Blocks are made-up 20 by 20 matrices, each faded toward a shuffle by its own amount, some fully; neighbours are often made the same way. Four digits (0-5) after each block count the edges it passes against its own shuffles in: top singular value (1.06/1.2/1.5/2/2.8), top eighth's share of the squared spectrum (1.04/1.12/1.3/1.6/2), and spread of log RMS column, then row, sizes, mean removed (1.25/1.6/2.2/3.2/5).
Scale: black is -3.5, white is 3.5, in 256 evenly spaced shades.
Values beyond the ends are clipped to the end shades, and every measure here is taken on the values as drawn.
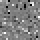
0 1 0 0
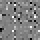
2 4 1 1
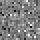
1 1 0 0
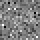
0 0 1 0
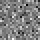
1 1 0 0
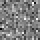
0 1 0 0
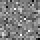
0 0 0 0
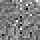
2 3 1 0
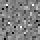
0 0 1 0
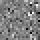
1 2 1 0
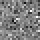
0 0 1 0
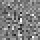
1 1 2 0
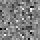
1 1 1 0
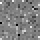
0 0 0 0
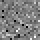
0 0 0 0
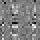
3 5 2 1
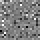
2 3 1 1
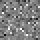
0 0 0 0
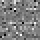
2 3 0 1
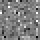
2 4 1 0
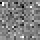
2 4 1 1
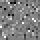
0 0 0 0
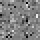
2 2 1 1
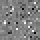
1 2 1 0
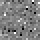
0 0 0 0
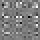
3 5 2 2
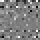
3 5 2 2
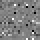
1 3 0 1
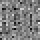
3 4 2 1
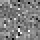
2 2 0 0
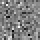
1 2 1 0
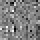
3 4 2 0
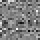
3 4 2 2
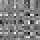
4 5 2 2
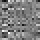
4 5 3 2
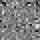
1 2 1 2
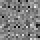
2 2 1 1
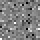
0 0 1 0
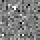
1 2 0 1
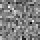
2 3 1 0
